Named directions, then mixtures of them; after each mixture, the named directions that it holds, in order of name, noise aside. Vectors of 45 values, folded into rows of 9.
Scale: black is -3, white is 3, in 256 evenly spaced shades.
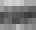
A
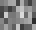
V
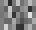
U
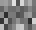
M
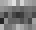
A, M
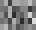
M, U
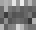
A, M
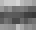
A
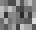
V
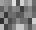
M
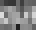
A, V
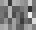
M, U
